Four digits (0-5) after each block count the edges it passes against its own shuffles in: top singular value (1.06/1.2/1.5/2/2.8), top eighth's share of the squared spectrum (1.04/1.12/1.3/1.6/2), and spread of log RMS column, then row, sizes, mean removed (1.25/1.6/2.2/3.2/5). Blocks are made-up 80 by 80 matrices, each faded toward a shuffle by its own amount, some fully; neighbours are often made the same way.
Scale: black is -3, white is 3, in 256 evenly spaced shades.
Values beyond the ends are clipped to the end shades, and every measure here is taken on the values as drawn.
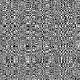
5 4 3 3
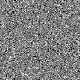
3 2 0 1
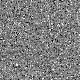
2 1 0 0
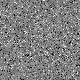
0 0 0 0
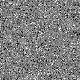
3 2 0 0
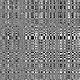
5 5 4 4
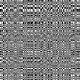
5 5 4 4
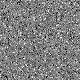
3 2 0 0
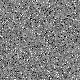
1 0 0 0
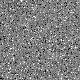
0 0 0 0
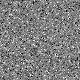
1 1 0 0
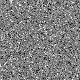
2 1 0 0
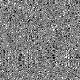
4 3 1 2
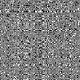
4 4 2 2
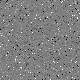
0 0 0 0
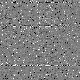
4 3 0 2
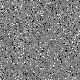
3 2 0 0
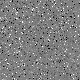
0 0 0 0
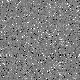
3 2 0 0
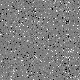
3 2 1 0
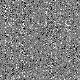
1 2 3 0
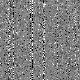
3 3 3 0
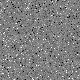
0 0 0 0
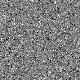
0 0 1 0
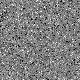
0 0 0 0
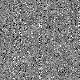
1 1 2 0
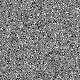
0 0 1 0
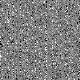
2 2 4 0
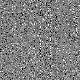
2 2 3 0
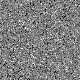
0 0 1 0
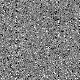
1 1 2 0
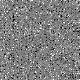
3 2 1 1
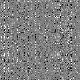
4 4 3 2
